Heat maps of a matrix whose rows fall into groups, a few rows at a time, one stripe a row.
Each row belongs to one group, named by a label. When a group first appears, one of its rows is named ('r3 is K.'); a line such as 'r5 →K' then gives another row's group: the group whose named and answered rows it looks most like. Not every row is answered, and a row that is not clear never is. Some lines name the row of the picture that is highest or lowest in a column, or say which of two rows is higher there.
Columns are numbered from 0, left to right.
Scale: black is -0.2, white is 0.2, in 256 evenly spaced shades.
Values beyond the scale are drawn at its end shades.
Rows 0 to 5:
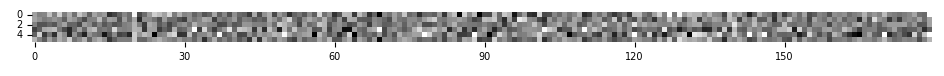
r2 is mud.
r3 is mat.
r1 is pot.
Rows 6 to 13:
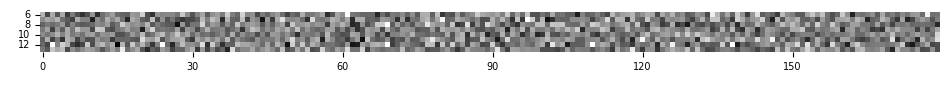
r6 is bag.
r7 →pot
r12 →mat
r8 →mat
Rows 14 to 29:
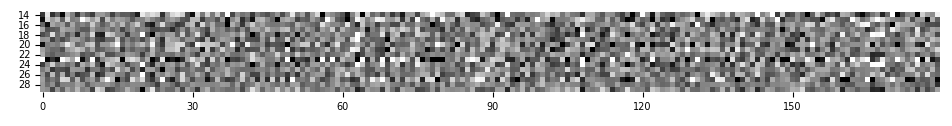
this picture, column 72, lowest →14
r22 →bag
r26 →bag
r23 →mud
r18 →bag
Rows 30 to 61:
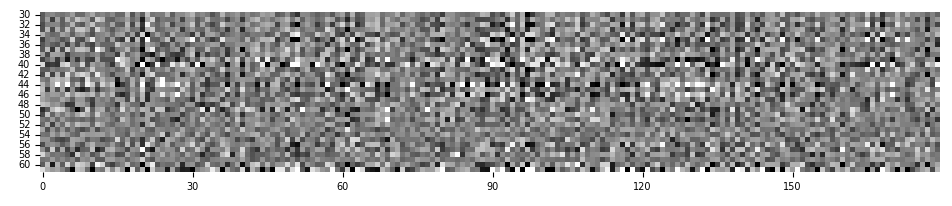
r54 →mat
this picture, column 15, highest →39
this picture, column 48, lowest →40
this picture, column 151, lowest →35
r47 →pot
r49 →mat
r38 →mud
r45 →bag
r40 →pot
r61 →pot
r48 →mud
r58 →mud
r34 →pot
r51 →mat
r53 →bag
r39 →mat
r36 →mat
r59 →bag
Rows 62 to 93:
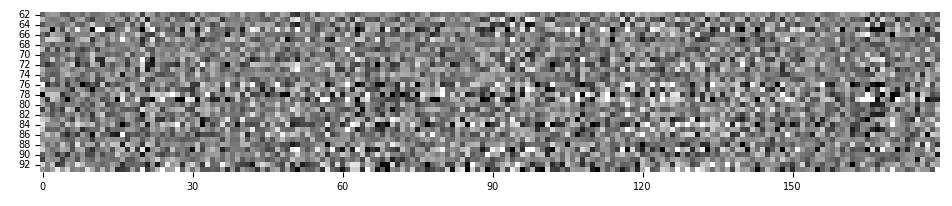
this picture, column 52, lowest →92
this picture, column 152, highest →65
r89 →pot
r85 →bag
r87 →pot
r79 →mud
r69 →bag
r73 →pot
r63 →pot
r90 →mat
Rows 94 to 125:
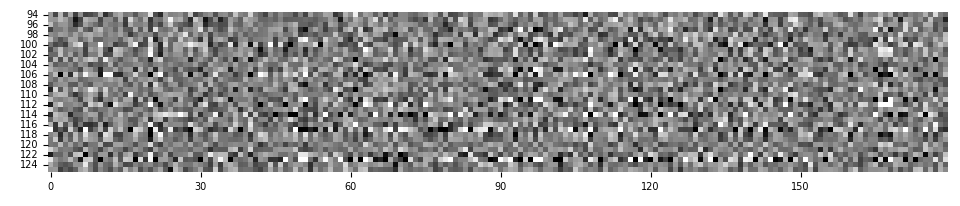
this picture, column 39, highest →114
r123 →pot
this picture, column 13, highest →112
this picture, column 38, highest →122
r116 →bag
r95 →mud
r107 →mat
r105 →pot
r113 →mud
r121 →mud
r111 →pot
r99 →pot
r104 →bag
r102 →bag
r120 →bag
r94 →bag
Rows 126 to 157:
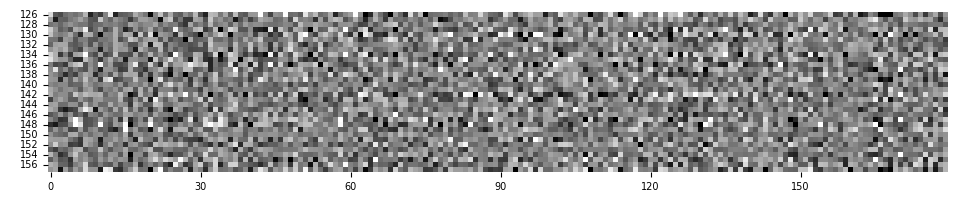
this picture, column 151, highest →130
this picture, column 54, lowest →136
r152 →mud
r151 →pot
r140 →mud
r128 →mat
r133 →pot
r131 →mat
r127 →mud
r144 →mud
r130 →pot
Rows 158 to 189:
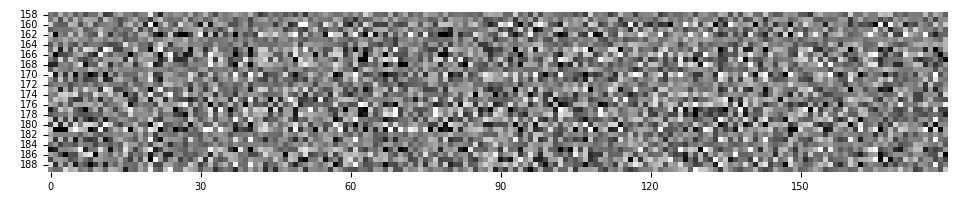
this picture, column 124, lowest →160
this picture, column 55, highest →160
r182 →pot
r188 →bag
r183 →bag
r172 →mud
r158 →bag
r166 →mud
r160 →pot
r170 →bag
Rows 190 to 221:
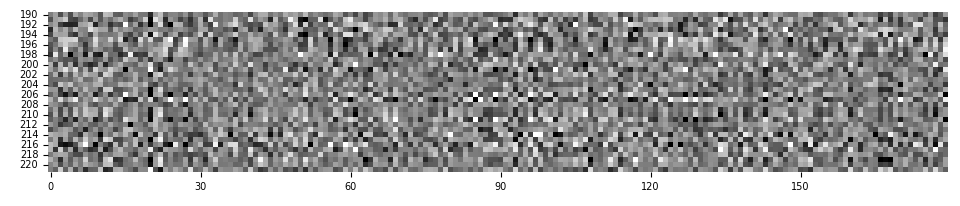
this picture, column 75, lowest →219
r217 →bag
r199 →mat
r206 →mat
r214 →pot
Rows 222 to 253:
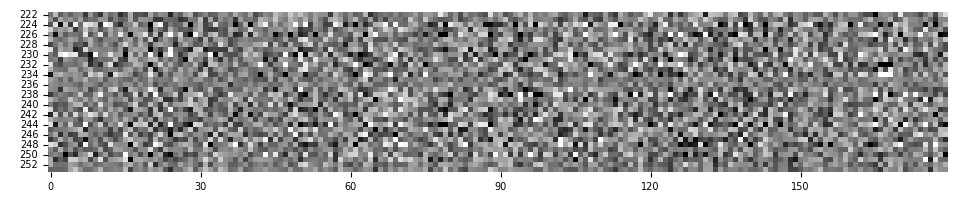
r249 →bag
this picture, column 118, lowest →248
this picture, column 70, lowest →230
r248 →mud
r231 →mat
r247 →mat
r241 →mud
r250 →mat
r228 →mat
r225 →mud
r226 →mud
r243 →pot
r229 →mud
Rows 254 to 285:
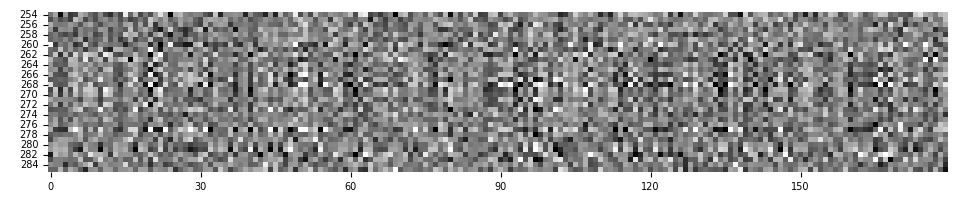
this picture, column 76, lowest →263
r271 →pot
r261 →bag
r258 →mat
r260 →mud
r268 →pot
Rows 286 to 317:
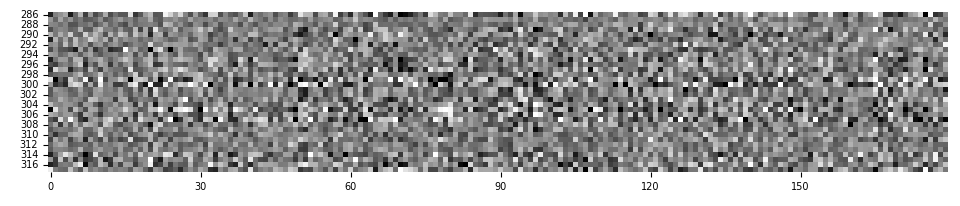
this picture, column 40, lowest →300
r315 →bag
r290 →mud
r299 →mud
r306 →pot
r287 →bag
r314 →mat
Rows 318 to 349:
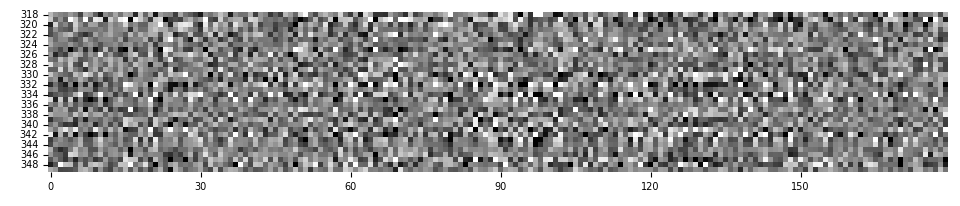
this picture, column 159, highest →319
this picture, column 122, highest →342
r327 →mat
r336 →bag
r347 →mat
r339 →mat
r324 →pot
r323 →mud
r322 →mat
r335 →bag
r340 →mat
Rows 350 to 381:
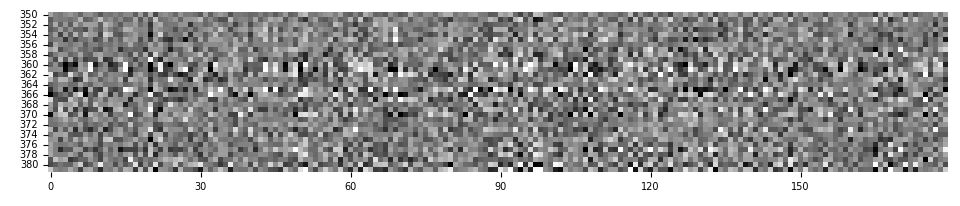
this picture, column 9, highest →368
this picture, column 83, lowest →370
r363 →mud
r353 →mat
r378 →pot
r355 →mat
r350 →pot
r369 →bag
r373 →bag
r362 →mud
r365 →mat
